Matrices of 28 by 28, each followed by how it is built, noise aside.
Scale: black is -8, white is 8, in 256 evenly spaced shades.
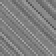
Toeplitz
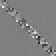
banded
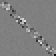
banded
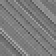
Toeplitz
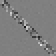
banded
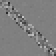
banded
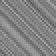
Toeplitz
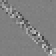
banded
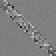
banded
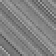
Toeplitz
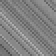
Toeplitz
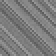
Toeplitz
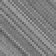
Toeplitz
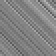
Toeplitz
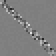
banded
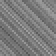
Toeplitz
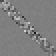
banded
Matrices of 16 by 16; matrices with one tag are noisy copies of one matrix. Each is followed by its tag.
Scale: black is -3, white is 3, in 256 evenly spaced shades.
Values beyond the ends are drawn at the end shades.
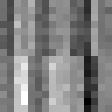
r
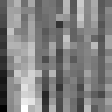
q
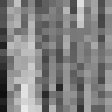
q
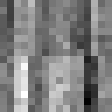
r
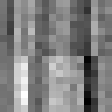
r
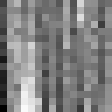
q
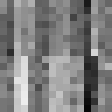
r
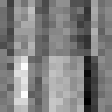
r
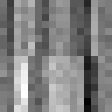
r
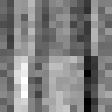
r
